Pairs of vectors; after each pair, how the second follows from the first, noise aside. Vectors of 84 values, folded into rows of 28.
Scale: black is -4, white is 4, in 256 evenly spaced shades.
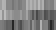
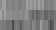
shrunk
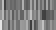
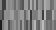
sign-scrambled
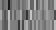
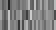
copied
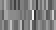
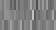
shrunk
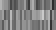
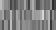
copied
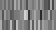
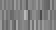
shrunk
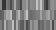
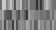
negated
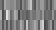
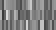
copied
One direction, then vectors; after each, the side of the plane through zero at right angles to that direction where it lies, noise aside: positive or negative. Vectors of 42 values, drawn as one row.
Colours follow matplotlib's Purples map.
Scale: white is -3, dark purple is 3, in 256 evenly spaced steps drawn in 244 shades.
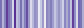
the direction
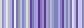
negative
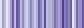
negative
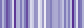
positive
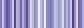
positive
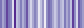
positive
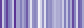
positive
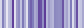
negative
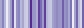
negative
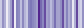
negative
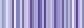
negative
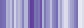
negative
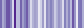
positive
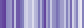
negative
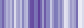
negative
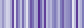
negative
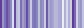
positive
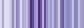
negative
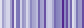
negative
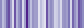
positive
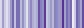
negative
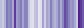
positive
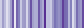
negative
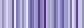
negative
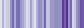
negative
